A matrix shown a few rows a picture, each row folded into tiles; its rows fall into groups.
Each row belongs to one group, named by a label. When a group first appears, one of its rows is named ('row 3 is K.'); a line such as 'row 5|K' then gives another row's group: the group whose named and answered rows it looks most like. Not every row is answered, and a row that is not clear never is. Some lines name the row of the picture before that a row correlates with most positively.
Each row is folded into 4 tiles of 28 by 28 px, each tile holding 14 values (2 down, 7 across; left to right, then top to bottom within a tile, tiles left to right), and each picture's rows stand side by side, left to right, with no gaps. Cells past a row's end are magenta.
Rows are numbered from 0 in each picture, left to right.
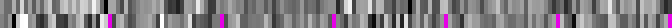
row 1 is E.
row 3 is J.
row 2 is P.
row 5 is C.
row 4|C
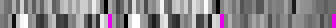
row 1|C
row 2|E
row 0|C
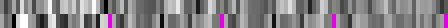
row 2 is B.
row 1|B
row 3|C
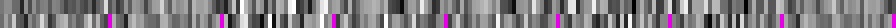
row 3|E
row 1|C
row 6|J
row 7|C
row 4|E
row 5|J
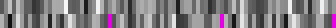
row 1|E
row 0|B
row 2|B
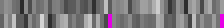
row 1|J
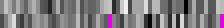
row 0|P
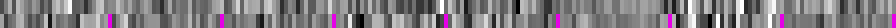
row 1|P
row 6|B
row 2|J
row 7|J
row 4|E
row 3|P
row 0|B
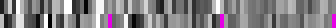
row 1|P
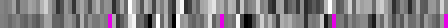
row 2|P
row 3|J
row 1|B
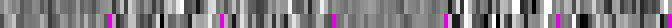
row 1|B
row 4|B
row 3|E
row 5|P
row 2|B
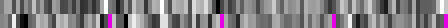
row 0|P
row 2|C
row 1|C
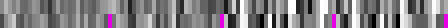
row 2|B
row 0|P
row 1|E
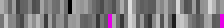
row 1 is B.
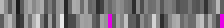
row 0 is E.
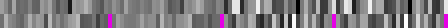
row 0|E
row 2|J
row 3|J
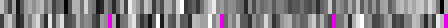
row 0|E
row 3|C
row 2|P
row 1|B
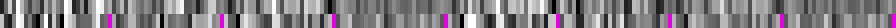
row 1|B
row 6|C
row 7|P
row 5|E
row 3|P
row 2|C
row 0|B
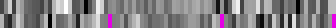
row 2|J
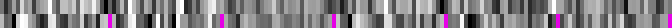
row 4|P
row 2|C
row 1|B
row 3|C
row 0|C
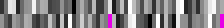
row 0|J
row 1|B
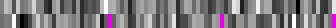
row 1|E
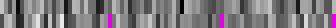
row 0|E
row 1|E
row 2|J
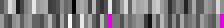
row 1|J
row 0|J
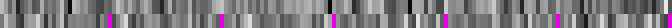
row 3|J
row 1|P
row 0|E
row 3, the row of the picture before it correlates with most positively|0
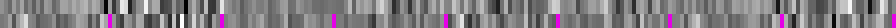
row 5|J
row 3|J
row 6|C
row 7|B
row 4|P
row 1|J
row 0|C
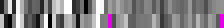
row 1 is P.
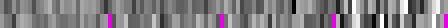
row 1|P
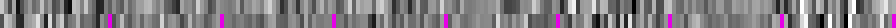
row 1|E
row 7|B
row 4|E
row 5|J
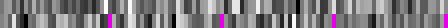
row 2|J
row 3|J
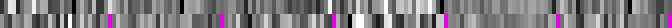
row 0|J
